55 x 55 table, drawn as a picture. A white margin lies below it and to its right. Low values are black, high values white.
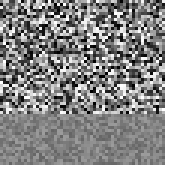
Grain: fine. Seam: horizontal, 70% of the way down, the bottom part calmer. Odd rows or columns: none. Mirror symmetry: none. Slope: none. Stripes: none.
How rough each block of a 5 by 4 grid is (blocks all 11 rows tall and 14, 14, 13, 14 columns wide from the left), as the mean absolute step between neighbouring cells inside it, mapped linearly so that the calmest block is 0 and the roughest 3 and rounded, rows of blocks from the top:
3322 / 3232 / 3332 / 1111 / 0000
